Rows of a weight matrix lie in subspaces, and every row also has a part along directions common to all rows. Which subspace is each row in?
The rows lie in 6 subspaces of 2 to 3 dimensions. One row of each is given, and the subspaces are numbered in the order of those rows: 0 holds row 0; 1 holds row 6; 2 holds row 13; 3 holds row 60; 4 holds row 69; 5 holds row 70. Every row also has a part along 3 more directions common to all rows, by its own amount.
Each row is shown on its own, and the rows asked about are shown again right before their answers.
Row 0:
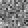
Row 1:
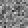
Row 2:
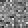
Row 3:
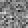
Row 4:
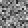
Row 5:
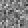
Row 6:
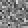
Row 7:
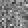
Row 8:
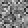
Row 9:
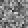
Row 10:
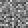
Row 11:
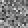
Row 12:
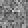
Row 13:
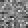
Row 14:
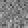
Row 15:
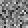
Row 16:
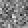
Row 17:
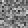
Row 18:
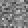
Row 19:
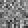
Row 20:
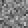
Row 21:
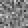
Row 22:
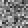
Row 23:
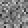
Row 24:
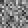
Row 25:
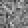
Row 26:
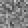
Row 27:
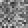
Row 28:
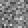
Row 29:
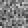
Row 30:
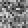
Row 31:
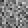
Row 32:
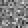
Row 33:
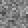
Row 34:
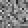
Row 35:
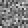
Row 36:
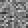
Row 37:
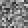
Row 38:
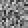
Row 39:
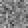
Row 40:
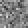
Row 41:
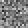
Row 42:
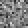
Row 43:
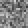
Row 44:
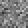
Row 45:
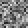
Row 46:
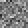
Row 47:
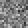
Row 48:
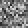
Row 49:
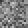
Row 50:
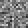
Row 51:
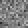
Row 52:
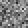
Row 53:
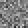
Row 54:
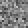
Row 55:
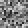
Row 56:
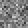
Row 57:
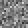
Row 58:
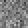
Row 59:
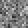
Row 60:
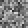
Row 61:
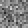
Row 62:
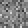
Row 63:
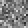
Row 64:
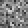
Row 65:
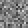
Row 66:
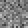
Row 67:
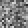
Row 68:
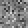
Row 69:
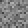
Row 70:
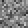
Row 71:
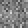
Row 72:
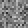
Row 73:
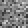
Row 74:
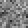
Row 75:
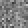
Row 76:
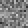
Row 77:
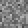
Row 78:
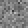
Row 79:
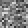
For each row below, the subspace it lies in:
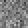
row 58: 2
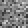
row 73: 1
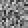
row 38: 4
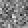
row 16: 5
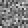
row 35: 1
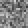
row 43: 0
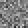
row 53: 2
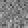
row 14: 2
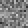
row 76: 0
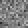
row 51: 0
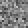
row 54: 1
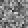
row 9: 3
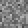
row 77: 4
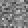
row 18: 4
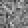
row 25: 0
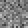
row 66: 2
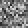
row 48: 0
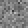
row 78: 3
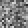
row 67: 4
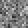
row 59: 5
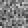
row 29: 1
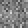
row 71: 3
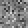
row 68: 3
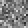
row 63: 5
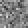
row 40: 0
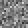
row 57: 1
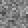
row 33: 5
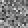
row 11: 5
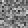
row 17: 5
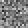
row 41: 5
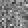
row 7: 4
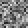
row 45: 3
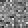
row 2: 2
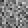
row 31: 1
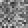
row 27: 4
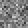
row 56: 5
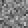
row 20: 5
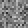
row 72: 5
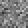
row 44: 1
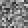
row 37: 4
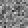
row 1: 3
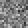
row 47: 5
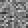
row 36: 2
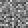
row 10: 2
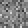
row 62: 3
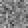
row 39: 0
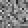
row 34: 1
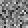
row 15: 3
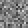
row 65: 5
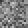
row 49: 4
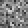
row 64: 0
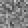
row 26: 0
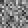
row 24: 1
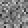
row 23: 3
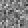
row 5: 4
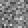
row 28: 4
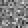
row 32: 1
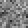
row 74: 2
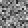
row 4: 1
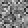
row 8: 3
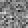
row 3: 2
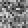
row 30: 0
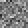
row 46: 2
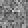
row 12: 3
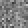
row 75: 4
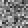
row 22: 1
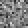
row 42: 0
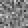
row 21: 0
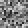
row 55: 3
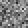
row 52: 1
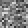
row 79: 4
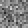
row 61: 1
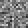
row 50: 2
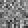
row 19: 2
